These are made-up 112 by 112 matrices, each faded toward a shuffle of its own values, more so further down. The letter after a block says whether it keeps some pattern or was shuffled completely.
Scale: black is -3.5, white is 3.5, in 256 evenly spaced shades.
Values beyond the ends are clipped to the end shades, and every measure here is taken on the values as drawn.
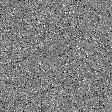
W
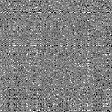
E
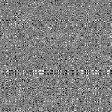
E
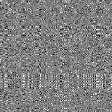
E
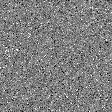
W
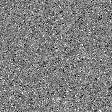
W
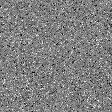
W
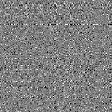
E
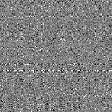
E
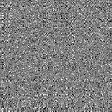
E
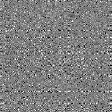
E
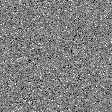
W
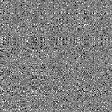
E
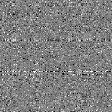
E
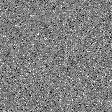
W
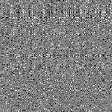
E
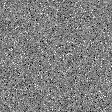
W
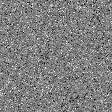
W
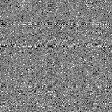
E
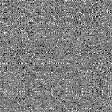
E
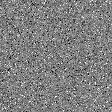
W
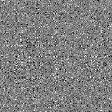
E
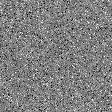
W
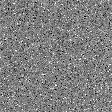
W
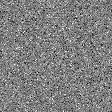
W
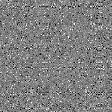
E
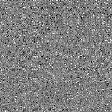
E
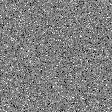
W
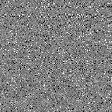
E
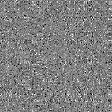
E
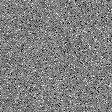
W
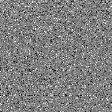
E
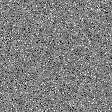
W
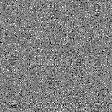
E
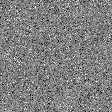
W
